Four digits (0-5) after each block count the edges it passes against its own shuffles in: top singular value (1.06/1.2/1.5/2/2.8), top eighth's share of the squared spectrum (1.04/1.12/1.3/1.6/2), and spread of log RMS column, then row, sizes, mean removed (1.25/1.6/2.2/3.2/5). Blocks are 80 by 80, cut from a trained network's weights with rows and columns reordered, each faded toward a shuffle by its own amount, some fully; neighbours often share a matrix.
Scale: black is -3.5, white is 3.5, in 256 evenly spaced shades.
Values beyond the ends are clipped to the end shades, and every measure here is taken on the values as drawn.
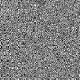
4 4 2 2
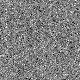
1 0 0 0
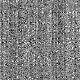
3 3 0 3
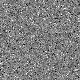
0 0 0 0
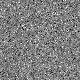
0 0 0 0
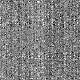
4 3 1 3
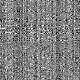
4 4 0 3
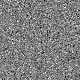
0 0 0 0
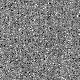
1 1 0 0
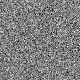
2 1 0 0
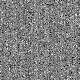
1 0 0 0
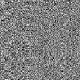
4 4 2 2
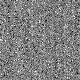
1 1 0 0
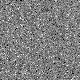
0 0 0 0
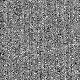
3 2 0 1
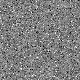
0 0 0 0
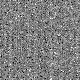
2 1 0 0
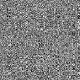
3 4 2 2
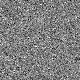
1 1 0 0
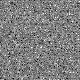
1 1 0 0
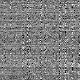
3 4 3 1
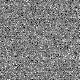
2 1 1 0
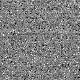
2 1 1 0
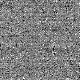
2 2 2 0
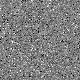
0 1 0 0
